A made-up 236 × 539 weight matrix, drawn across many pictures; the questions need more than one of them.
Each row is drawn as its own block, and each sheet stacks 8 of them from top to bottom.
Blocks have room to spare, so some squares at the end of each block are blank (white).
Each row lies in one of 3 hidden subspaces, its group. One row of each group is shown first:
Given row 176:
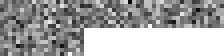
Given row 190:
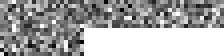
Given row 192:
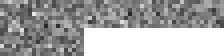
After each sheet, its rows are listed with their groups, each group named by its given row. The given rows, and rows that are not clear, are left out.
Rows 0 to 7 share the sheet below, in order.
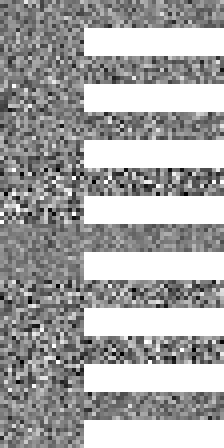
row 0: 176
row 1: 190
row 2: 190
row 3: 190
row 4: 176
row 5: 190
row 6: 176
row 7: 192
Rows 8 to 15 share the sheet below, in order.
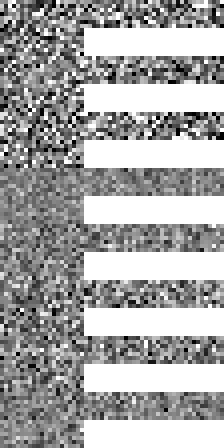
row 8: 192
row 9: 190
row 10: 190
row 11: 176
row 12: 190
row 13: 192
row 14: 176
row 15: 190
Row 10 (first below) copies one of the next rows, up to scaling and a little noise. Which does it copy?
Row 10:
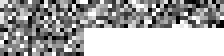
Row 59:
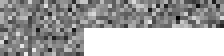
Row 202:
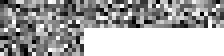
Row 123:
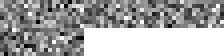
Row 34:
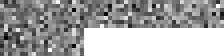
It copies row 59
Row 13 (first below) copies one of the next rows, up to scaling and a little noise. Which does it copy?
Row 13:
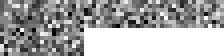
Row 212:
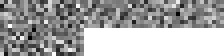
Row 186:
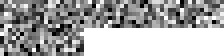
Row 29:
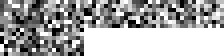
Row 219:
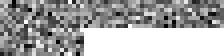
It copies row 29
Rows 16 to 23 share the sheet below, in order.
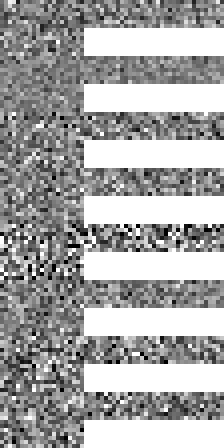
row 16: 190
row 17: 192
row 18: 192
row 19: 176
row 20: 190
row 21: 192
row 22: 192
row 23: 190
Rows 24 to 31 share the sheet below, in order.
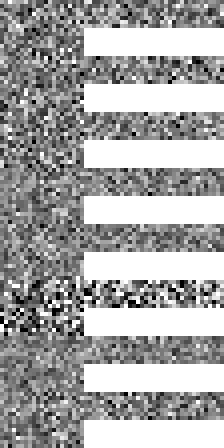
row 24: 192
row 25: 190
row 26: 192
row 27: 176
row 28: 192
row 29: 192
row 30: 190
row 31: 176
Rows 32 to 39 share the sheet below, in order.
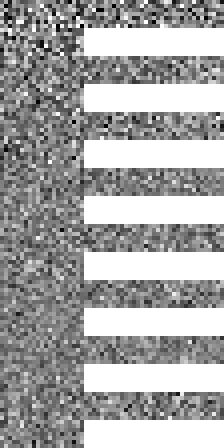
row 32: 192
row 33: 192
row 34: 190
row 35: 190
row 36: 192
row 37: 190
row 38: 190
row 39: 192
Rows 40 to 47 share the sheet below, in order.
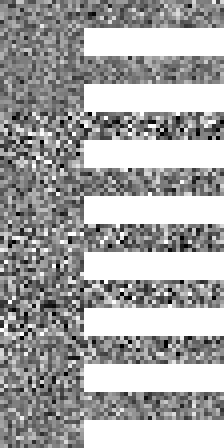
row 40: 190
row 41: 176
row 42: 192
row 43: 176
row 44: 190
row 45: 190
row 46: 190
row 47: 176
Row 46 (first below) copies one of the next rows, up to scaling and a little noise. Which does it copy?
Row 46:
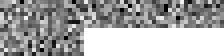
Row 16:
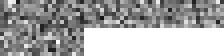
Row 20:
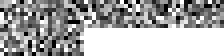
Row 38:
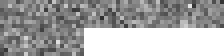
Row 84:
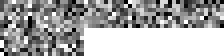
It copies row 20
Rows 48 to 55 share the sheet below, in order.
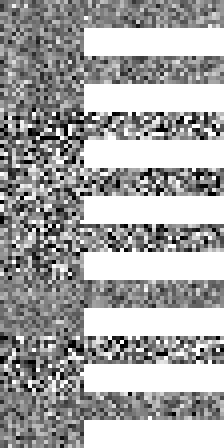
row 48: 192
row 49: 192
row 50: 190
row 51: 192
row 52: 176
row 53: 176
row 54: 190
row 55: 176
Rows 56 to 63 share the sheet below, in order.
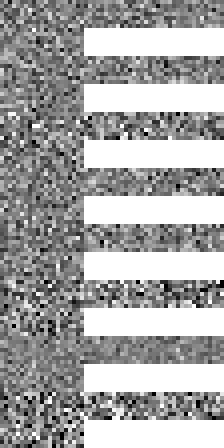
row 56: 192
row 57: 190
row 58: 192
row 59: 190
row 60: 190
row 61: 190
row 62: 192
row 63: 176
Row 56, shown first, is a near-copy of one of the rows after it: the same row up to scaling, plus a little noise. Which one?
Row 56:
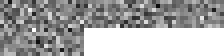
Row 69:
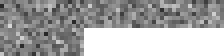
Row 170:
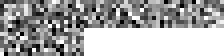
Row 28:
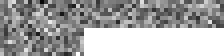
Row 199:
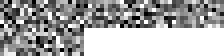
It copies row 199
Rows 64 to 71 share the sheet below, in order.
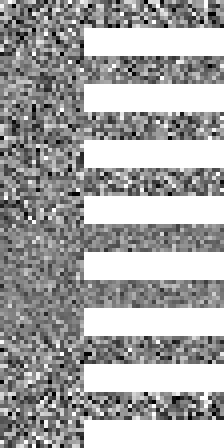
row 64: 192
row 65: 192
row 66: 192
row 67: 190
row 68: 192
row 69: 192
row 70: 192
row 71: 192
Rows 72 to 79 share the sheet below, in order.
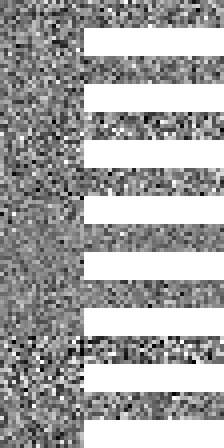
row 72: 176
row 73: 176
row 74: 176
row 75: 190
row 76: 190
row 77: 176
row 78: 190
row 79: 192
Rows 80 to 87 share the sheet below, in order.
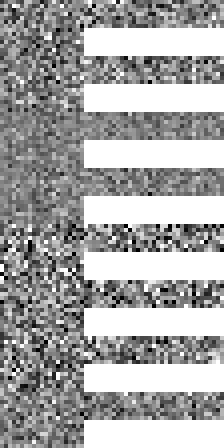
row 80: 192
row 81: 176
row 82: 176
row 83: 176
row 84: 190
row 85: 176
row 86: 192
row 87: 176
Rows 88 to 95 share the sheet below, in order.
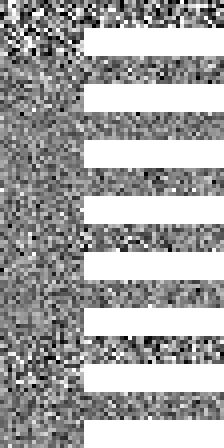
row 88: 192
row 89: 192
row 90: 190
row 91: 176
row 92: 192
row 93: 176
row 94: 176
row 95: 176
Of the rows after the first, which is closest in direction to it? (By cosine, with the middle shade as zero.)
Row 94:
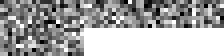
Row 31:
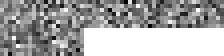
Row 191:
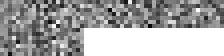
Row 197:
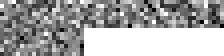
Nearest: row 191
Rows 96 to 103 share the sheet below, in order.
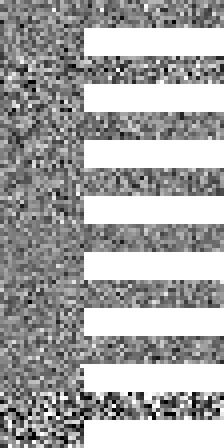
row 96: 176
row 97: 190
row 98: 192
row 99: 192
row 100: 176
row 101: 190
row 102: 190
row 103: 176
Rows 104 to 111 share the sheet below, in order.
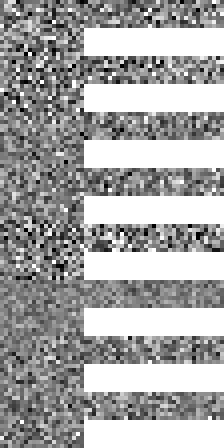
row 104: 190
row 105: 190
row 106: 176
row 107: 190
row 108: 176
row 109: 176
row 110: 176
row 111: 192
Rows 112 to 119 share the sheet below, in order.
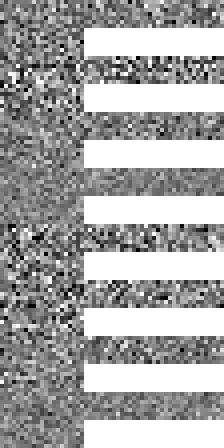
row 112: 176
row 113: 190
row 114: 192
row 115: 190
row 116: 192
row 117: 190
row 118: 190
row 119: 192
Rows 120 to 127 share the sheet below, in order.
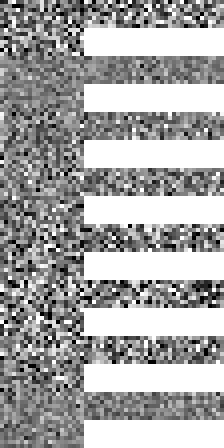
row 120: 190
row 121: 190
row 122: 190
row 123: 190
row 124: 176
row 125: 192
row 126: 176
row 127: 190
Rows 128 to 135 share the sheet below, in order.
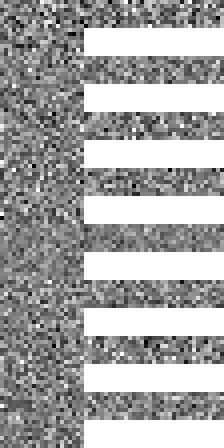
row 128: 176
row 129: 190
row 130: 190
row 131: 190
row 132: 176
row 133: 190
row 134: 176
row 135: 192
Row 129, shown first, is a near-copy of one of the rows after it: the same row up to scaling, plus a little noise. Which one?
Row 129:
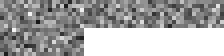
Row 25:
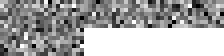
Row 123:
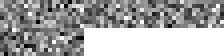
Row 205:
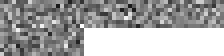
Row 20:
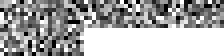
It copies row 123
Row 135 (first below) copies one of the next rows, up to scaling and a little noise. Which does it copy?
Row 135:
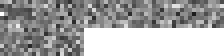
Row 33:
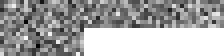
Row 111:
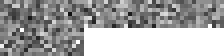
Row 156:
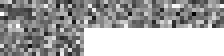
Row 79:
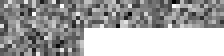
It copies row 156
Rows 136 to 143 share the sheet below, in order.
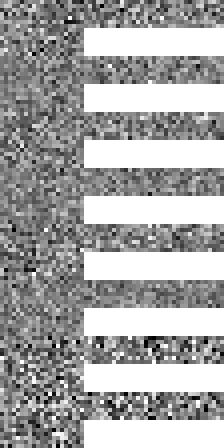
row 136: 190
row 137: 176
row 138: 192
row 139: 176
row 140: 192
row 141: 192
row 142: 176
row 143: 176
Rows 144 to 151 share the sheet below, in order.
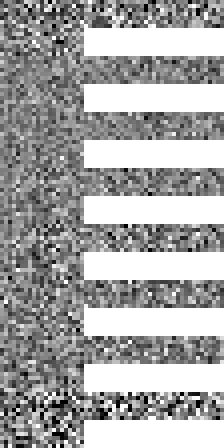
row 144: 176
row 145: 192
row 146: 176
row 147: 176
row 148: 176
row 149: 176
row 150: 190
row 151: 176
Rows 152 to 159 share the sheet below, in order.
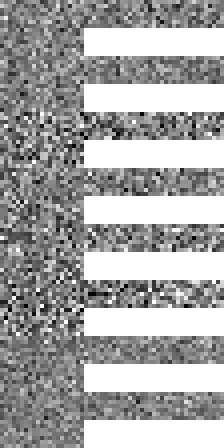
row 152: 192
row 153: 192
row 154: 176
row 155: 192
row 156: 192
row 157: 190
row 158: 192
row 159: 190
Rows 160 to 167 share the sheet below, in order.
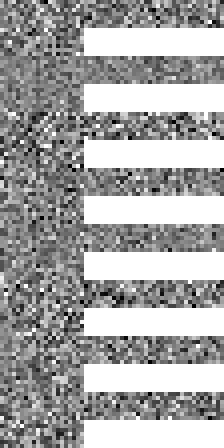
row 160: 192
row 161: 176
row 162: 192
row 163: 190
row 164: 192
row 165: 176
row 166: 176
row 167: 192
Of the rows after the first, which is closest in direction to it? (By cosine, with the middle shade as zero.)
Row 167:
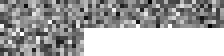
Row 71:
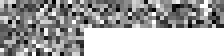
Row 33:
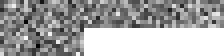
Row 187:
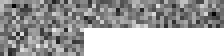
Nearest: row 187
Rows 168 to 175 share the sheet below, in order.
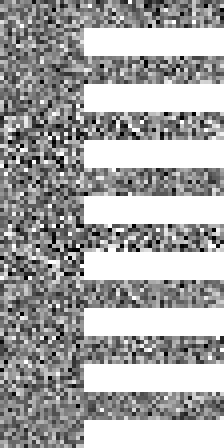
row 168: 176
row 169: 176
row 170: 192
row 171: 192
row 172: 190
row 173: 192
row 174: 190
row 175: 190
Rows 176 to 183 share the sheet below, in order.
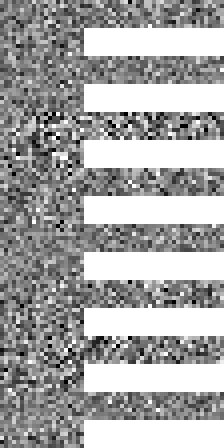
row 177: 190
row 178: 176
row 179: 192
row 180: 190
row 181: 176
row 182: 190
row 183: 190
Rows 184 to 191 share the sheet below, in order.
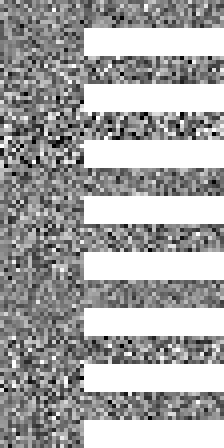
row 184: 176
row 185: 190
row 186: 192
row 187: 192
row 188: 176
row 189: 190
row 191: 176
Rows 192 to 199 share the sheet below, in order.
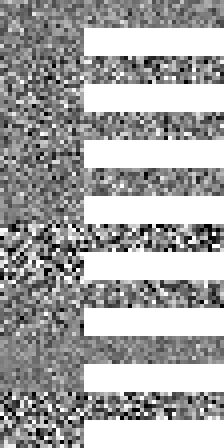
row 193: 176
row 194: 190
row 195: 176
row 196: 192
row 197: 192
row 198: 176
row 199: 192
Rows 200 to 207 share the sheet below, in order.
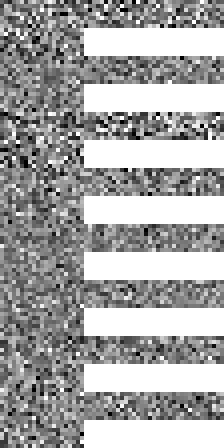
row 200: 190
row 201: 190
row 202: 190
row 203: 176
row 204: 176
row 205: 190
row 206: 192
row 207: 190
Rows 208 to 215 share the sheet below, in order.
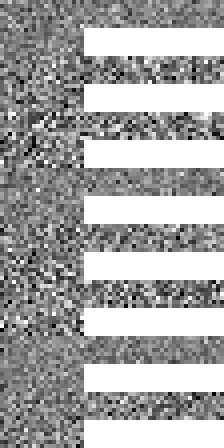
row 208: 192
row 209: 176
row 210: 192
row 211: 192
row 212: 192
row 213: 190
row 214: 190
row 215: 190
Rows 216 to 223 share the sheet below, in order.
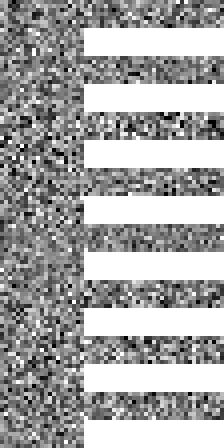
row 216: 192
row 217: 192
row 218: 192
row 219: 192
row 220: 190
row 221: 192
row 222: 176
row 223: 176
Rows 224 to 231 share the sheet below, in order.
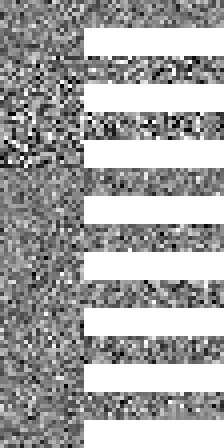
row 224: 190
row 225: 190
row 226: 190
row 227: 176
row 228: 192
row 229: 192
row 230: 176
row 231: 190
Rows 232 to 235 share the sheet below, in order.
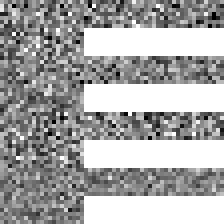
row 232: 192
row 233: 192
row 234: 176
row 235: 190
